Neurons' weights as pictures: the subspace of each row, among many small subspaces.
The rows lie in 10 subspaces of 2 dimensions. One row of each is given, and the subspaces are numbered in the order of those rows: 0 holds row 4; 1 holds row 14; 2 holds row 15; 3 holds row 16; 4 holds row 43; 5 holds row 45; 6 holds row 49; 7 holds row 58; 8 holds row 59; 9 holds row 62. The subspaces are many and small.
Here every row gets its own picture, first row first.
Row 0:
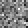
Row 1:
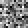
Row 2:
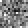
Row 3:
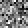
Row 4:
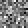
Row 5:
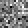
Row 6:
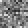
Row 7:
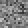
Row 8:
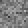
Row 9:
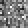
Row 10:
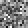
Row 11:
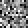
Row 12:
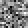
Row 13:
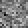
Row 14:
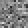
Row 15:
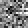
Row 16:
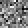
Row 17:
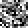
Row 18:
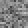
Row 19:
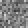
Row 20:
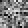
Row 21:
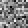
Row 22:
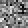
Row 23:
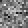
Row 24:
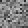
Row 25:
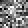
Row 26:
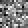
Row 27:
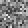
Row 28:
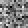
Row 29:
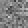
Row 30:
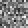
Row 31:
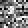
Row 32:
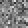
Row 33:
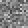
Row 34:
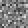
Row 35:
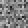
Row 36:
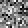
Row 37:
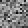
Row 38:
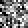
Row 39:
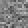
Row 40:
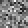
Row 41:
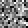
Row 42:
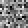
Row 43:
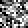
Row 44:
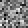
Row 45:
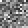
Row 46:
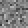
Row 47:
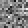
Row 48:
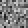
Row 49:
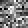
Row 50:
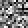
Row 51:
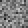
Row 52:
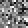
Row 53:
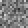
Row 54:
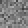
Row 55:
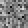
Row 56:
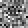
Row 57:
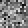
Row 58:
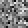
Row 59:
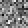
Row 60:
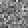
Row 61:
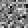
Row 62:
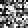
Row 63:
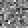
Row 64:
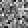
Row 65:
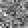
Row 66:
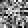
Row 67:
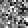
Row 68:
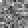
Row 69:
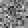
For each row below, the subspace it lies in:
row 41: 7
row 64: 8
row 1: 9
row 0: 7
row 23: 2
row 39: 1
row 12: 1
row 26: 9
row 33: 5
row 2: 0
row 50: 2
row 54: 3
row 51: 8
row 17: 4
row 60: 3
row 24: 5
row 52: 7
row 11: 9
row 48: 0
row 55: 4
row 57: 3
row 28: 9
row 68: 1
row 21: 6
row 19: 0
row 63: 3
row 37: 5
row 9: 4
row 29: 2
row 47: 2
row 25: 6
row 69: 6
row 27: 8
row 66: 0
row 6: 0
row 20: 0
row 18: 1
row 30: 6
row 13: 4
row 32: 7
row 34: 1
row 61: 1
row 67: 7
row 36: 8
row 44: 3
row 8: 2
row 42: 9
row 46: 3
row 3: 8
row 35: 9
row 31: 6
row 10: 8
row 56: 6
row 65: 4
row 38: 4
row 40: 7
